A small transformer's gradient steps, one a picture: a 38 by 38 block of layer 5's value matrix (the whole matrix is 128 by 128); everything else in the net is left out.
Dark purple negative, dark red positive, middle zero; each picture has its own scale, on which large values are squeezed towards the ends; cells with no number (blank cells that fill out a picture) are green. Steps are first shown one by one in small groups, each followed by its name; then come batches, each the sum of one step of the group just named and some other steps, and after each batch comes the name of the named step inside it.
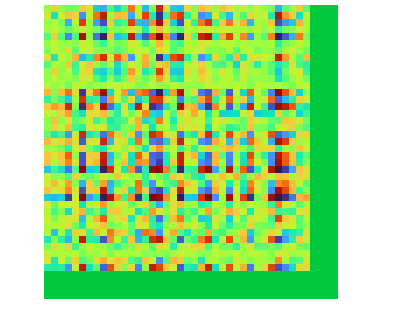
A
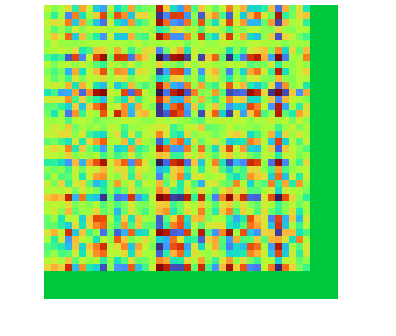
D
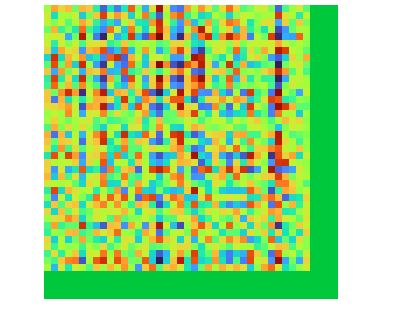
A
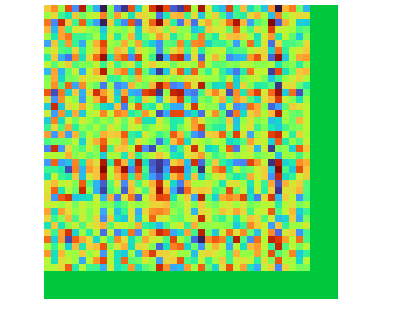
D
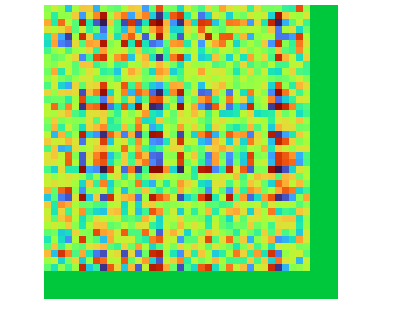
A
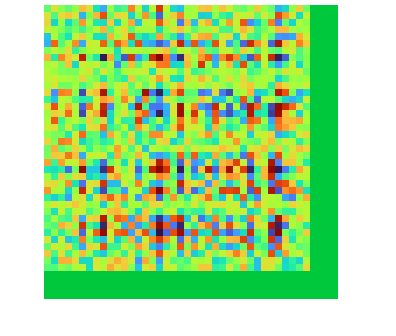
A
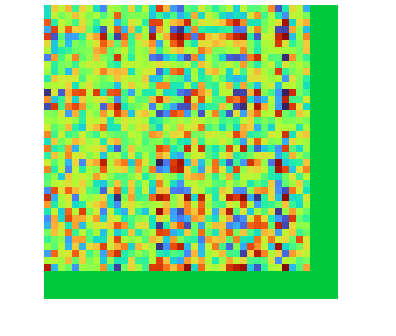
D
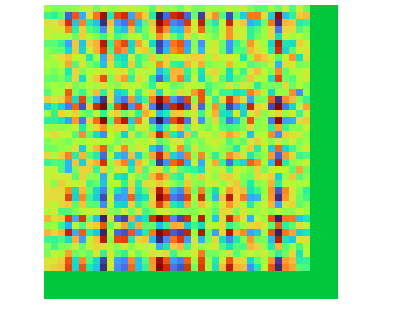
D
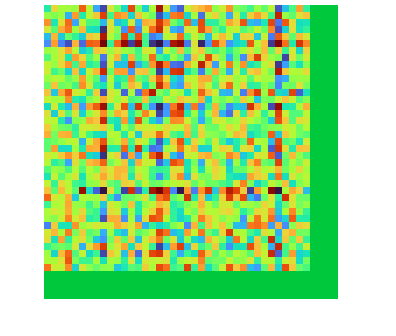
D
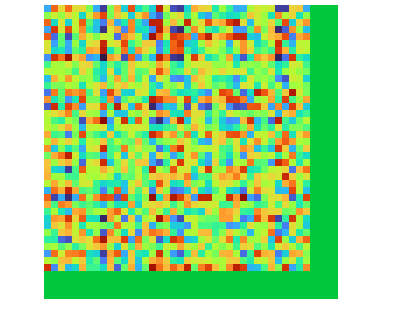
A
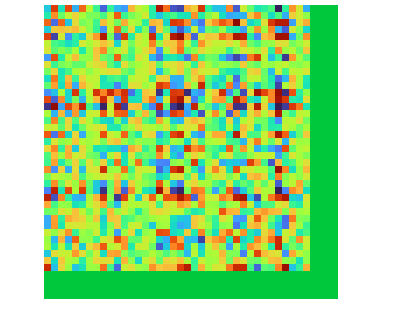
D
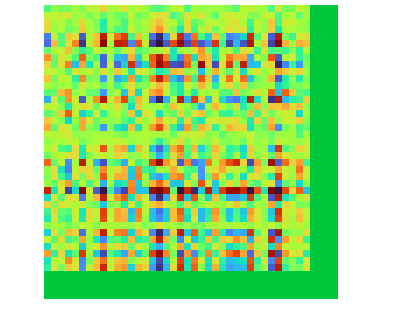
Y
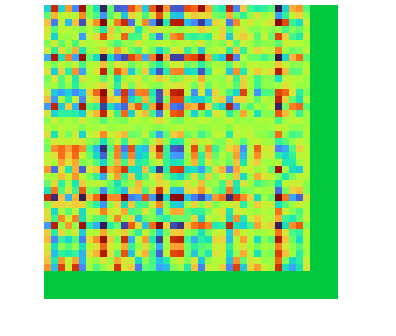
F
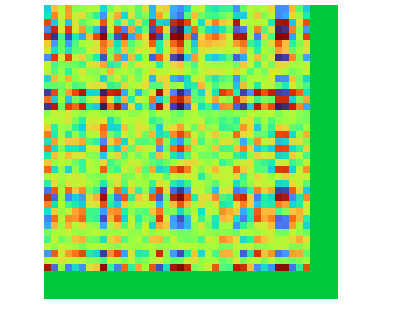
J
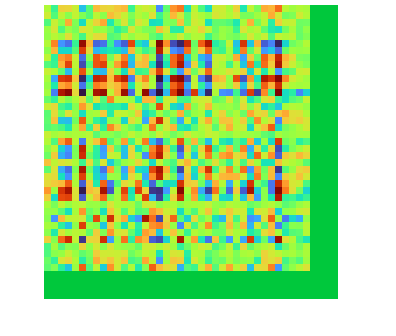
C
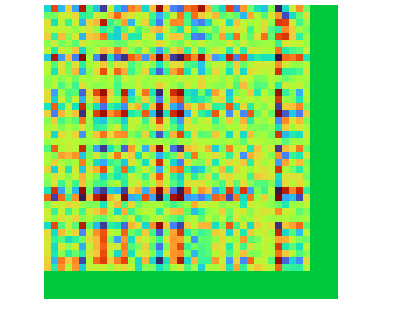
F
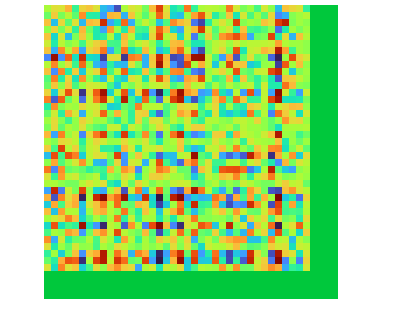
F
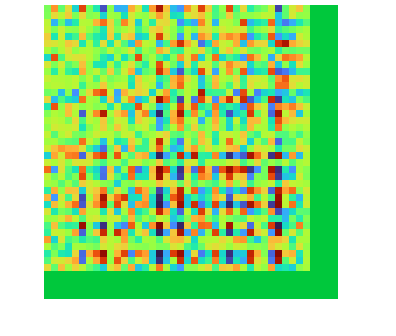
F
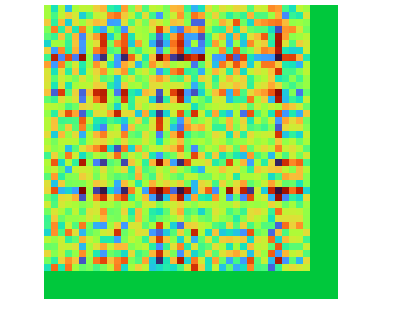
Y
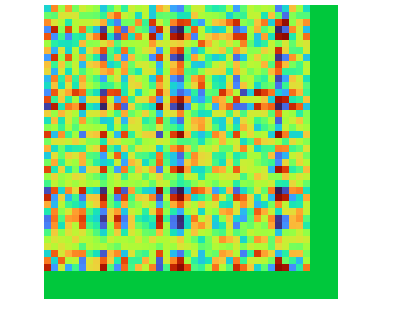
J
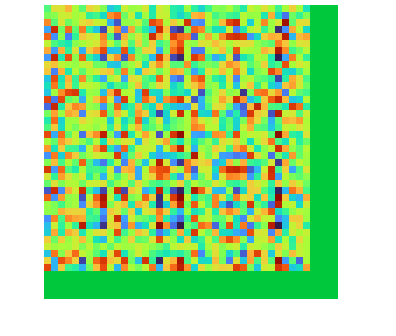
J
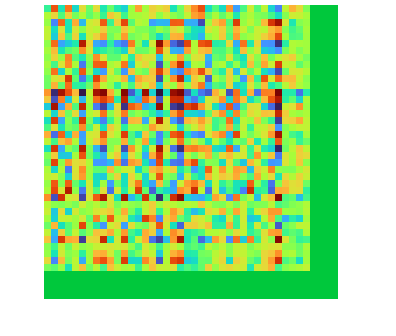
C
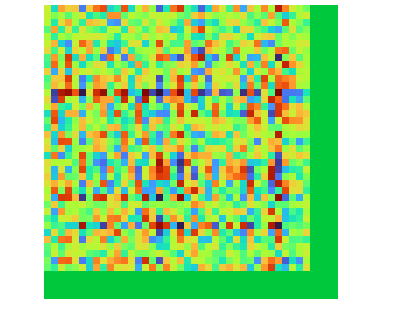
C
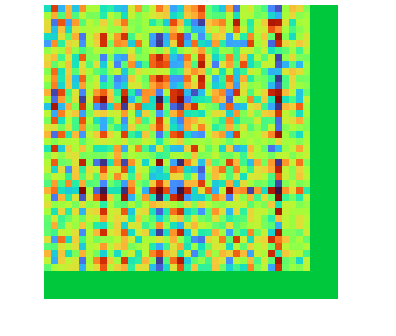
Y
